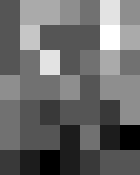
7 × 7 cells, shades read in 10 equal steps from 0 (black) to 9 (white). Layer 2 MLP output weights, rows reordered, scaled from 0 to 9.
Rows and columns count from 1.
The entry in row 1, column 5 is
4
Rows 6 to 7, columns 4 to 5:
1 4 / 1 2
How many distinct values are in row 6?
4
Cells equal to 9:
1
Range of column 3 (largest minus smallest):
8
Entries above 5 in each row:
3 3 2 0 0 0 0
